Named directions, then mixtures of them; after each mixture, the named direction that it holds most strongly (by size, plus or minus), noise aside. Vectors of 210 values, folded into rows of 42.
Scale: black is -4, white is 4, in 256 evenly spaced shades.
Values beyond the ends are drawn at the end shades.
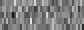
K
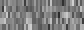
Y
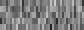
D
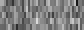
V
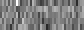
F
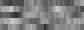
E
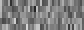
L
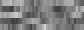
E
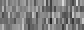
Y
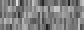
F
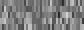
Y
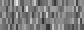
F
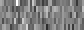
F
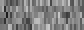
Y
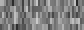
V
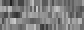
E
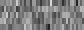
Y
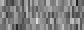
V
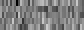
F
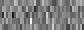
K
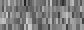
Y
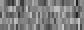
V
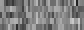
V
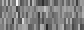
F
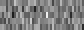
K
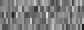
K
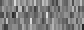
K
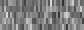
Y
